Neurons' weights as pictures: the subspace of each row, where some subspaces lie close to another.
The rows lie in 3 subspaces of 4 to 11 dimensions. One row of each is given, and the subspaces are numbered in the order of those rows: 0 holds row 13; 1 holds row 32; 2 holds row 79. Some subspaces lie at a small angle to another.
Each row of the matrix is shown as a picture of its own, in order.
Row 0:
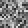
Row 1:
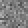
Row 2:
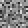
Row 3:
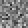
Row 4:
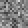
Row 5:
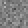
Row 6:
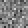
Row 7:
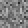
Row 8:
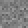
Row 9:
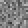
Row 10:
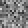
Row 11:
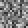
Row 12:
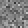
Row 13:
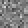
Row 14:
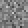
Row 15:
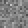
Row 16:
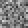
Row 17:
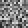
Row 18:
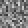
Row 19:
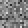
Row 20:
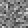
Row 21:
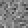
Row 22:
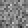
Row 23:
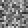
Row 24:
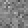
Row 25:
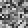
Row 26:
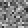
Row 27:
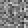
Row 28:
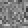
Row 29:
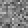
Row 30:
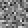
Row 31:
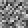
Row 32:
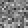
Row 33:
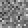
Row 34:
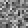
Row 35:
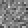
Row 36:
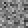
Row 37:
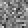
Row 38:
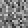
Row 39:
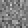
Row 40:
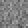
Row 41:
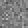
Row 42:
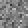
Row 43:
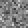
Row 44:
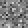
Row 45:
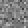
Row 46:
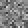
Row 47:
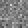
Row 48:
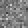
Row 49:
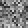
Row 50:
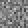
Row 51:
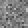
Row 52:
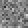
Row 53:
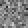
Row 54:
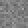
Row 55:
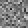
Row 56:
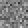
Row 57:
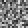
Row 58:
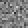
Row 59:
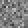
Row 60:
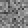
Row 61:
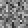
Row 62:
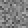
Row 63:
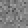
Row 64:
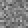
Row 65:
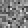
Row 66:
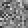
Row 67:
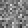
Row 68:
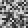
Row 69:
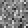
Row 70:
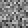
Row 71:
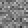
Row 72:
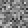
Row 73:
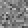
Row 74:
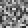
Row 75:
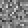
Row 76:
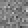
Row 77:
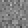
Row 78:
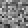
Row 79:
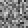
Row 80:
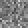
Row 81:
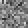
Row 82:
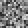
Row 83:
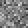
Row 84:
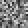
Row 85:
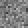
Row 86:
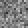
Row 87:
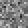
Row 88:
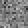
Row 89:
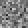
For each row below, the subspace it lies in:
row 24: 1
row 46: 0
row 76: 2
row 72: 0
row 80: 1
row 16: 1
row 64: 1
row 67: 2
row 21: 0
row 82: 1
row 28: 1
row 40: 2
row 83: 1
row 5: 1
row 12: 0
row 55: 1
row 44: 1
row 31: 0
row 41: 1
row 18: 2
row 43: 1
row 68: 0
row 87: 0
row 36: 1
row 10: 1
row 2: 1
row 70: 0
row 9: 1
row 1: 1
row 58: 0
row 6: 0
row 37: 0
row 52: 1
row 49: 1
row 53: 0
